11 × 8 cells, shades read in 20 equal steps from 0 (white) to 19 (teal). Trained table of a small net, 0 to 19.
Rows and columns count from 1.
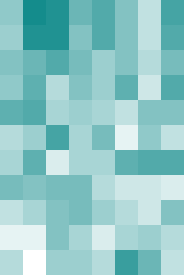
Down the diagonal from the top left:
9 18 14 10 7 2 14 3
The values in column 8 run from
3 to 15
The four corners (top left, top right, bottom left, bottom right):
9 15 6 5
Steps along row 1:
up down down up down down up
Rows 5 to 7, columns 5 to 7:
7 5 10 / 11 2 9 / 7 13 14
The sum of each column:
86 116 120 102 92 96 81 107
